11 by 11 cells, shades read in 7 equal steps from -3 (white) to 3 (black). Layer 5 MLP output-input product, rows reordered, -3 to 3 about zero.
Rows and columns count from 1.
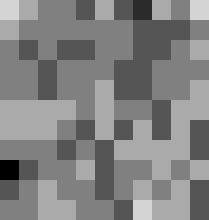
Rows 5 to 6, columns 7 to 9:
1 1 0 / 0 0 1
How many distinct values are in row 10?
3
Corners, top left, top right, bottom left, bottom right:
-2 -2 0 1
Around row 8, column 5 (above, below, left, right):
1 -1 1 1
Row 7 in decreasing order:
1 1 1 1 0 -1 -1 -1 -1 -1 -1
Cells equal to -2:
3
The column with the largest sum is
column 7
